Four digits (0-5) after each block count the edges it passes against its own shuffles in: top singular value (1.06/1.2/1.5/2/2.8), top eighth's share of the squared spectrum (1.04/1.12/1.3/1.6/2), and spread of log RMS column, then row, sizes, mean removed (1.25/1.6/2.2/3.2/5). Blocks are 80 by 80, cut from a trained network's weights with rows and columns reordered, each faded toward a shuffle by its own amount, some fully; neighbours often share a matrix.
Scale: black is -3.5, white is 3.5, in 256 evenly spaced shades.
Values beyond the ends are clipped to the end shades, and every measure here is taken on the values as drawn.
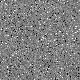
0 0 0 0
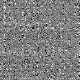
2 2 3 0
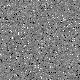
0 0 0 0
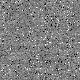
1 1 1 0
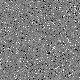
0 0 0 0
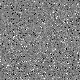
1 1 1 0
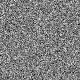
0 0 0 0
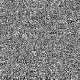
3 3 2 2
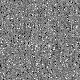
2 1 0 0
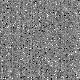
2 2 0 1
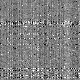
4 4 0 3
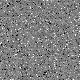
0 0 0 0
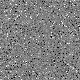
1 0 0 0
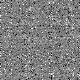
1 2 2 0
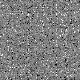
1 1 2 0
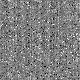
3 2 0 1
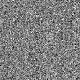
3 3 1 0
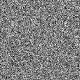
3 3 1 1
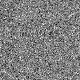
2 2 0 0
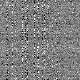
3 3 3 0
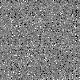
1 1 1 0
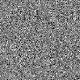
3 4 2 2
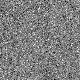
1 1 0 0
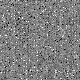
2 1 0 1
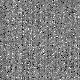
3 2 0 1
